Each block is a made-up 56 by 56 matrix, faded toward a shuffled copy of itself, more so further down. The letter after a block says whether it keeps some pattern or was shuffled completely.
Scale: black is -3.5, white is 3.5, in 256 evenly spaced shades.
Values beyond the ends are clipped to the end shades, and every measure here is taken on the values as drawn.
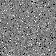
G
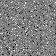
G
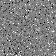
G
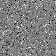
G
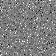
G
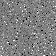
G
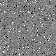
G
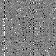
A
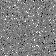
G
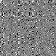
A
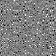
A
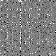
A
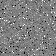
G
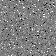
G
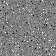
G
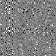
A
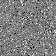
G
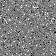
G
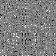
A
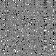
A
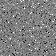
G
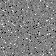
G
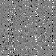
A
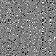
A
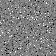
G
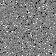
G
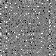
A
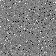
G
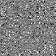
A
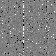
A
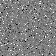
G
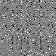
A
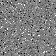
G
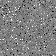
G
